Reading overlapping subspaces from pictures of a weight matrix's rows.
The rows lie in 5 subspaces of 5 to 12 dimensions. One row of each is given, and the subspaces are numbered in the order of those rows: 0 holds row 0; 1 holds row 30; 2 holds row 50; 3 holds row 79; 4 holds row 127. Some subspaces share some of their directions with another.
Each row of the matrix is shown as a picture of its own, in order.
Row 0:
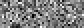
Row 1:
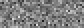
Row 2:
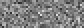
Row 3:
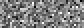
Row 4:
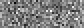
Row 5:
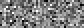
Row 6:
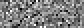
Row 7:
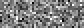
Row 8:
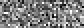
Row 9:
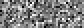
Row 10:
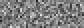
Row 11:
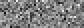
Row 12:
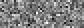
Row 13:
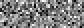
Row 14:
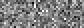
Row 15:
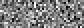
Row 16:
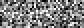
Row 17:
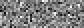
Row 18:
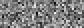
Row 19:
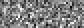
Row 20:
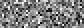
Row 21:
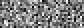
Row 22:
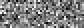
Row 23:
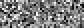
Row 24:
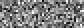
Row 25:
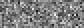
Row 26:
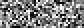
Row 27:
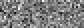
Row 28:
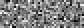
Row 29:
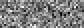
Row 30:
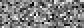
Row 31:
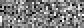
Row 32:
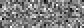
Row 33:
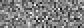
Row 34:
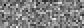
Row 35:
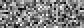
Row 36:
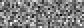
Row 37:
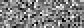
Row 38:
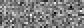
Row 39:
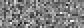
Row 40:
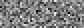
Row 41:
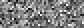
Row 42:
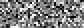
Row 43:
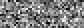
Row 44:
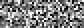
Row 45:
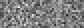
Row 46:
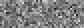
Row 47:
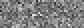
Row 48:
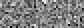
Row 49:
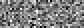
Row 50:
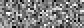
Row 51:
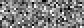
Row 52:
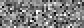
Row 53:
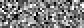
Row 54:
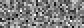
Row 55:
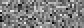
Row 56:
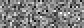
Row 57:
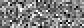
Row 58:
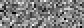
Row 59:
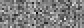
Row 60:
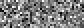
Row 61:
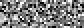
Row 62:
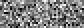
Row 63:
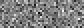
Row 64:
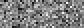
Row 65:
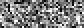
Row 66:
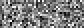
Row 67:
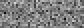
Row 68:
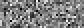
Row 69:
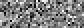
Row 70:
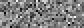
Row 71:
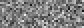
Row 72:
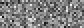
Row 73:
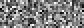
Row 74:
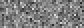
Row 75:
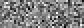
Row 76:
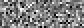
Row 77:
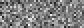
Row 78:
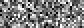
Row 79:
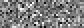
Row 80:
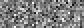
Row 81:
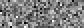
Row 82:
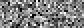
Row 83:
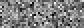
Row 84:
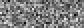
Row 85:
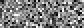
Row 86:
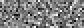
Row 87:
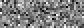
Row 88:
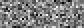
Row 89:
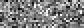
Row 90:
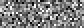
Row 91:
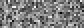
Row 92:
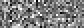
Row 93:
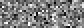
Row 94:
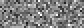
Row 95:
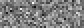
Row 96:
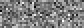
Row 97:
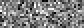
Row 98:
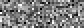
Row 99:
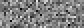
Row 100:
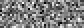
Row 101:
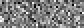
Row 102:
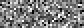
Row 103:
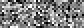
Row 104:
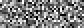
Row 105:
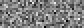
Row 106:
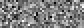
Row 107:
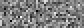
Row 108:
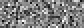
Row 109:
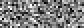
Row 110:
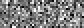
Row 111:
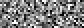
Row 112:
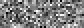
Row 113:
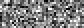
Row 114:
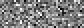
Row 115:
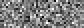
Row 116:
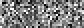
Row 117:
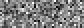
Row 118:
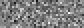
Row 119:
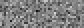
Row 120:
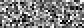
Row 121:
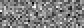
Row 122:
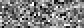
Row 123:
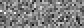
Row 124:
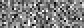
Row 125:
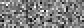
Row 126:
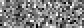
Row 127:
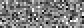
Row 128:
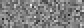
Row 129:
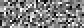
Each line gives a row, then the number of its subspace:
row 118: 2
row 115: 4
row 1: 2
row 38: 0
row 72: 4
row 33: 0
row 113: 4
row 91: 3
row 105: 0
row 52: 0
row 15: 0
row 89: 2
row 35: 2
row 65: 2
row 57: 3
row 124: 0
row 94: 0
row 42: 1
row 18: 0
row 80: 4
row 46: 2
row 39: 4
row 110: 4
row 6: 0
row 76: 3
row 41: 4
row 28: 4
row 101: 2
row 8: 2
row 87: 4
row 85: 0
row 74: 3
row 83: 1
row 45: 2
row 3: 1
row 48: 2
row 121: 0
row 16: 0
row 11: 1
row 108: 4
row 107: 0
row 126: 0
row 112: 0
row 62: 2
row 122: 1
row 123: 2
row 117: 3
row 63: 0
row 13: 4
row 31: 4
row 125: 4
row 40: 1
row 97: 4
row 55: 4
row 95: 0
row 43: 4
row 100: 2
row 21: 2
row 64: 2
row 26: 1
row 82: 1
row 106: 1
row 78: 0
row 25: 3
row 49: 0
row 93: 1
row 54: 4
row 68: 1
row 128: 2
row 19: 0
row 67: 2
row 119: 4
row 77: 4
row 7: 4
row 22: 4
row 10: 4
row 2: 2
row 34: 2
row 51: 2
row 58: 2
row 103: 4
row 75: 2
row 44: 0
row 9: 0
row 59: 4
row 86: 0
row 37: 3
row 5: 4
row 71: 2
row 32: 2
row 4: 2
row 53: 1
